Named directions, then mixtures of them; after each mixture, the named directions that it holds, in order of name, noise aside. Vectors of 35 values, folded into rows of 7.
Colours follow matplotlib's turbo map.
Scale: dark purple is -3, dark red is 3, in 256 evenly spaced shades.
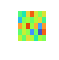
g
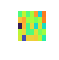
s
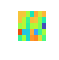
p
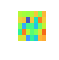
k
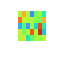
g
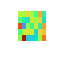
k, s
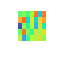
k, s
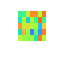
g, k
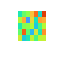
g, k, s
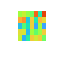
k, p, s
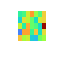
g, k, p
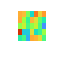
p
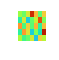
g, k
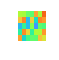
k, s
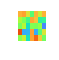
p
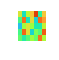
g, k, s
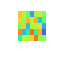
g, k, p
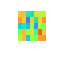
g, k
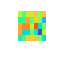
g, k, p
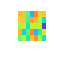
p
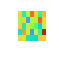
g, k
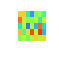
g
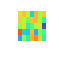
p
